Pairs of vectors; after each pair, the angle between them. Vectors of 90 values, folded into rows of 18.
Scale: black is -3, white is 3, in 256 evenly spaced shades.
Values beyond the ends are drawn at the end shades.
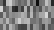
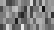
partly opposed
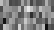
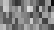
partly aligned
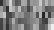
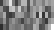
nearly parallel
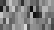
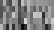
partly opposed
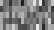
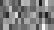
partly opposed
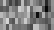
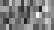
nearly opposite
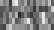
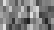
partly opposed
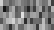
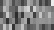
partly opposed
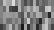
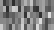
nearly opposite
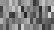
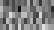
partly opposed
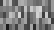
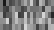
orthogonal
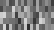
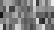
partly opposed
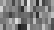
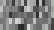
nearly parallel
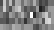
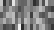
partly opposed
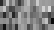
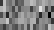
partly aligned
